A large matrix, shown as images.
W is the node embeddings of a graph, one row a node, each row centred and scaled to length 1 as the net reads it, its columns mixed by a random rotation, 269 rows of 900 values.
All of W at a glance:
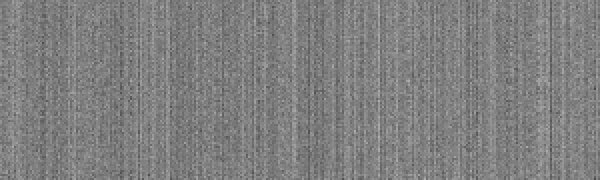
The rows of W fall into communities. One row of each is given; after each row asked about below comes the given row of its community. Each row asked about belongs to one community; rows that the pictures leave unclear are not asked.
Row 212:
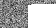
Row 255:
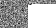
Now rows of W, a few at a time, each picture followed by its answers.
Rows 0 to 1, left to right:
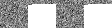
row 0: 255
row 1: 212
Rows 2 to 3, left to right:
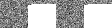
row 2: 212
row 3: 255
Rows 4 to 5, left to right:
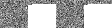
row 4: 255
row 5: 212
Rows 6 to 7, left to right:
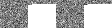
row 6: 255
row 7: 212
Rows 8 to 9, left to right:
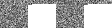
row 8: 255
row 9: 212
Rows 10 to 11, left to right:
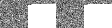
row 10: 212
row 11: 255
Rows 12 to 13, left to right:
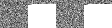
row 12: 212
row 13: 255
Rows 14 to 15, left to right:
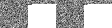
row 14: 212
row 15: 212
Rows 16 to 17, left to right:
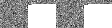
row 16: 255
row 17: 255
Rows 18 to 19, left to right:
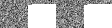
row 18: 255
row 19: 212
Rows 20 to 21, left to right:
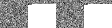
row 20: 212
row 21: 255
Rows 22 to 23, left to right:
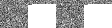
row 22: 212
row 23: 255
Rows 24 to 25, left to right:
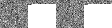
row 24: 255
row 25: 255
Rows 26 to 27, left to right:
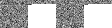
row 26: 212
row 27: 255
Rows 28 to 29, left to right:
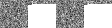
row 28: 212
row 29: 212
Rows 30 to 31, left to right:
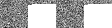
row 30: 212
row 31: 212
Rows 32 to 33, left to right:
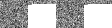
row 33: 255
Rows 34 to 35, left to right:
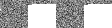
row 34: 212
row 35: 255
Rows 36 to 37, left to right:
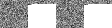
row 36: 212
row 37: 255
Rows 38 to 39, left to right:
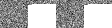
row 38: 212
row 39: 255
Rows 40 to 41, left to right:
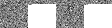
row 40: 255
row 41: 255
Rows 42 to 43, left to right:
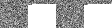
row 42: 255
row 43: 255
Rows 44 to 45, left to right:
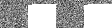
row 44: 255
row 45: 212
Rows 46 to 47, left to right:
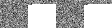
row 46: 255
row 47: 212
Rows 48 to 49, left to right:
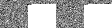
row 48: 212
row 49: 255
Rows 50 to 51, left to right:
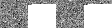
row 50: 255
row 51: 212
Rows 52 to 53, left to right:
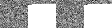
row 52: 212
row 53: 212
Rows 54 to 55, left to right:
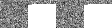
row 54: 212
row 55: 255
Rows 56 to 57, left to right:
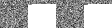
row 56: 255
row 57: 255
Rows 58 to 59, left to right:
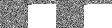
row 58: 212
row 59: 212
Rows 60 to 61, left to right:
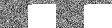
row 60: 212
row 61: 212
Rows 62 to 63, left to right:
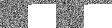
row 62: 255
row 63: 255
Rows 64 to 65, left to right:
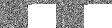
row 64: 255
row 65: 255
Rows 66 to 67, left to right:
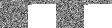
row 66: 212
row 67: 255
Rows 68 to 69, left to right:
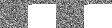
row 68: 255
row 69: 255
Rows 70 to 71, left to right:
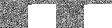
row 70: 212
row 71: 212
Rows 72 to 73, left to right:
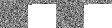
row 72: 255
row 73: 255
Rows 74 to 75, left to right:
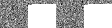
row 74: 255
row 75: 212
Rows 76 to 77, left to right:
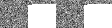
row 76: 212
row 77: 212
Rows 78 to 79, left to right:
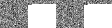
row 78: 255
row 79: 255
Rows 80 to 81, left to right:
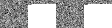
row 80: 212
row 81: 255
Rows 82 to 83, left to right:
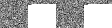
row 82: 255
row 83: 255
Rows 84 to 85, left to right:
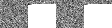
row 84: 212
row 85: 255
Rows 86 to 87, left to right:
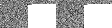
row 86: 212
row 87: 212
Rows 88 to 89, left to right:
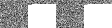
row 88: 255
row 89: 212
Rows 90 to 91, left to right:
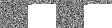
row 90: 255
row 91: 212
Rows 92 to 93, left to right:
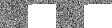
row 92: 255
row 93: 255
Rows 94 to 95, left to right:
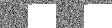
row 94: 255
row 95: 255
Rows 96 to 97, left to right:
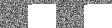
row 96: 255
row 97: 212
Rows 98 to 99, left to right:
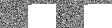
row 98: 255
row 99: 212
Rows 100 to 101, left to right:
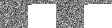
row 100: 212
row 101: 255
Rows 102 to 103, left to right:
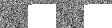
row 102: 255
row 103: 255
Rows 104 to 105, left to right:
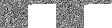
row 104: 212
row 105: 255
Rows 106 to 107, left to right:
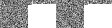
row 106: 212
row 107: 255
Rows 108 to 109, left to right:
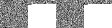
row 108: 212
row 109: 255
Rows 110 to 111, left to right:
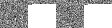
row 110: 255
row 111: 255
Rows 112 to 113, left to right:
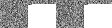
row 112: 255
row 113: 255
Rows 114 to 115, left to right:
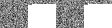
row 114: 255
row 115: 212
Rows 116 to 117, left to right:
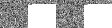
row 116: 255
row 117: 212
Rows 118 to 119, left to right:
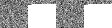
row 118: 212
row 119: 212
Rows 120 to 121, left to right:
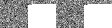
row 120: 212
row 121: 212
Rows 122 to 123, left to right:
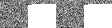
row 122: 212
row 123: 212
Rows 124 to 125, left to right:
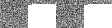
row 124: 255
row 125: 212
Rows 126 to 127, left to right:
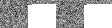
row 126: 212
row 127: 212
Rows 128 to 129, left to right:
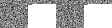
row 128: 255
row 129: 255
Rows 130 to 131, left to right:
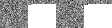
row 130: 255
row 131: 255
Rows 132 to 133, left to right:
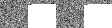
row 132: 255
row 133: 255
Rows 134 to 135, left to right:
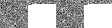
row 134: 255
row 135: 212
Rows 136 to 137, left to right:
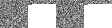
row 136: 255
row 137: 212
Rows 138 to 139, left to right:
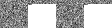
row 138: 255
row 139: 255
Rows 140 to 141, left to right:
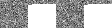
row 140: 255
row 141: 212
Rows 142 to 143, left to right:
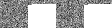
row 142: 212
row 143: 255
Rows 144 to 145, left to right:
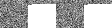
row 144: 212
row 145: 255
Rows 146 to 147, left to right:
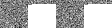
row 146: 255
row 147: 255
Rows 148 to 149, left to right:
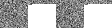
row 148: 255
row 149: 255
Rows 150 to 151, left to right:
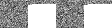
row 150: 212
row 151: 212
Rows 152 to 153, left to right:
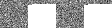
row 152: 212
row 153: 255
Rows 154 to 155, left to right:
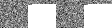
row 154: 255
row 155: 212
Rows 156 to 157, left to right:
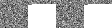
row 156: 255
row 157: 255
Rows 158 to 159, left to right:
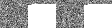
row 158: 212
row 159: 212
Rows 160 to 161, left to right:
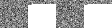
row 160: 212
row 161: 255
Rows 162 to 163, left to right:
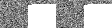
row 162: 212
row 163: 212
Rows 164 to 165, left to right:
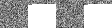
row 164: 255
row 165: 212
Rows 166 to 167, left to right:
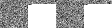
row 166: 255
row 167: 212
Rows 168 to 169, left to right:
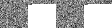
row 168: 255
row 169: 255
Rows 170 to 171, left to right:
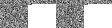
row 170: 255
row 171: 255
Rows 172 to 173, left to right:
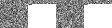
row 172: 255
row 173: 255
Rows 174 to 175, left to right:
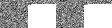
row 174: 212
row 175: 212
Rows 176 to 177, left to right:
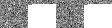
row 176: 255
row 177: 255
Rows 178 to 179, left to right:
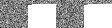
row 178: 212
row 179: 212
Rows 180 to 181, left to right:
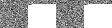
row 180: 255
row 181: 255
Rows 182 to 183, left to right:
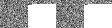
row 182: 212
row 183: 255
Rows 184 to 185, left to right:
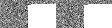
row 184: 212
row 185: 255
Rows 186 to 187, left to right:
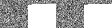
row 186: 212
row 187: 255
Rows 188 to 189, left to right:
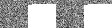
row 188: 212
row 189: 212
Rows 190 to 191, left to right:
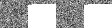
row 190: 212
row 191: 255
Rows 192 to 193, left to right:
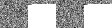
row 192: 212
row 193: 212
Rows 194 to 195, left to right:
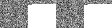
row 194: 212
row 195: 255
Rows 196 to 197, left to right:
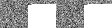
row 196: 212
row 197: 212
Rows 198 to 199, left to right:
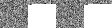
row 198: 255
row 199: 255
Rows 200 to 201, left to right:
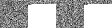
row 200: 212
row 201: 255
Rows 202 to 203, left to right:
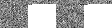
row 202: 255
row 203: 212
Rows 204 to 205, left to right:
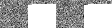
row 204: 212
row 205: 212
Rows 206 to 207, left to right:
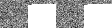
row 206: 212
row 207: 212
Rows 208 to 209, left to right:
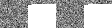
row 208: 212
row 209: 255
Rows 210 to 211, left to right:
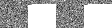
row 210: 212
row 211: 255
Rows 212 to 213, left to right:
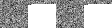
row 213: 255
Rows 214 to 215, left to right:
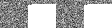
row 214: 212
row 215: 212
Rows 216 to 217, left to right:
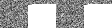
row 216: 212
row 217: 212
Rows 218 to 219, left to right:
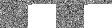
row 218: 255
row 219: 255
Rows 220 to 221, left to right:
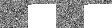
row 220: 212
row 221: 255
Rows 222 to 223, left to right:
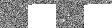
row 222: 255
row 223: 212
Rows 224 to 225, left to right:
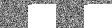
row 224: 212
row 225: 212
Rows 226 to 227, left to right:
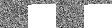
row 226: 212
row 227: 212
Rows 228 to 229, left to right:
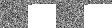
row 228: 255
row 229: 255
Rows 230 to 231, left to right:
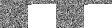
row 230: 212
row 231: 255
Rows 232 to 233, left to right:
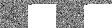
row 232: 255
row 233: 212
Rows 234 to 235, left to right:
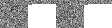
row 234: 255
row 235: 255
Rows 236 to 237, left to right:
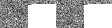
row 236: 212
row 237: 212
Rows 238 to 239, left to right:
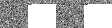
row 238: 255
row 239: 212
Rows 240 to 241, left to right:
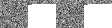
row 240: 212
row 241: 212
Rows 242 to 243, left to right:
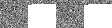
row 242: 255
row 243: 255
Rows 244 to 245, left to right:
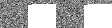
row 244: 255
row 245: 212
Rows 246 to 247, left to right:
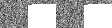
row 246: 255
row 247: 212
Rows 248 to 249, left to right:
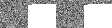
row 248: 255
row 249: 212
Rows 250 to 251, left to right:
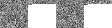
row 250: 255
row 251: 212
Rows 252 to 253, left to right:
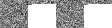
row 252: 212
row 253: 255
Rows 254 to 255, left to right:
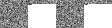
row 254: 212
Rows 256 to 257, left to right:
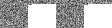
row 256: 255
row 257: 255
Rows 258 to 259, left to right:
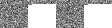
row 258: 255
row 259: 255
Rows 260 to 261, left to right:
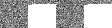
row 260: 255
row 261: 212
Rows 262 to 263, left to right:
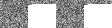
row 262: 212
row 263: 212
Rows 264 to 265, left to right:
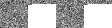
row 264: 255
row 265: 255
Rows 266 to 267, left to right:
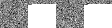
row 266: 255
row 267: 255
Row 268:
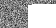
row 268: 255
